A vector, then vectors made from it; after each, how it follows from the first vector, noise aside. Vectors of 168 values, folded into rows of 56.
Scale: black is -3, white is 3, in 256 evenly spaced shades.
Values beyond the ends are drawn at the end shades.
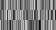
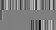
partly zeroed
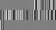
partly zeroed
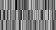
reversed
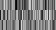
reversed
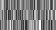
negated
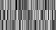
reversed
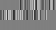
partly zeroed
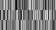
reversed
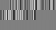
partly zeroed
